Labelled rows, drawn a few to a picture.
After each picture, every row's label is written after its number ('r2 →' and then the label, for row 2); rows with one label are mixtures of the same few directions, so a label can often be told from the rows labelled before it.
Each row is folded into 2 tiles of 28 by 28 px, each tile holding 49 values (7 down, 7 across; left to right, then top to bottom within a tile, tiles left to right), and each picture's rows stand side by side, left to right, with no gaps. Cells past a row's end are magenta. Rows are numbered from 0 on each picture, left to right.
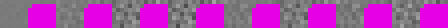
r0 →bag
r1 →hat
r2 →hat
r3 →hat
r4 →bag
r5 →hat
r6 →bag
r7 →hat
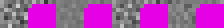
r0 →hat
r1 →hat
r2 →hat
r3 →bag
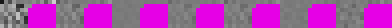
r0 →bag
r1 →bag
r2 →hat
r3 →bag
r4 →bag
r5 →hat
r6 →hat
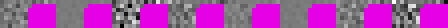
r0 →hat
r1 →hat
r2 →hat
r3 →bag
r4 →bag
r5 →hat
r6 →hat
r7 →bag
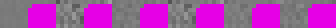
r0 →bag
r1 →bag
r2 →hat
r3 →bag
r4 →bag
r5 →bag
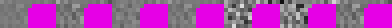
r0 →bag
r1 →bag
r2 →hat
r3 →bag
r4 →hat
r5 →bag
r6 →bag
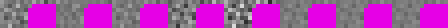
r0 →hat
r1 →bag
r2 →hat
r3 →hat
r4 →hat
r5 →hat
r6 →hat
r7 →hat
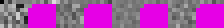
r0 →bag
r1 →bag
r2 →hat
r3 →hat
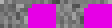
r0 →bag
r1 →bag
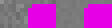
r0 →bag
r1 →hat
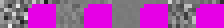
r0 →hat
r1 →bag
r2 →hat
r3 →bag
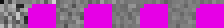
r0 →bag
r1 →hat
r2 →bag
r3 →hat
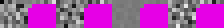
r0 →bag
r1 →hat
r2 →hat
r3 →hat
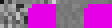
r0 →bag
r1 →bag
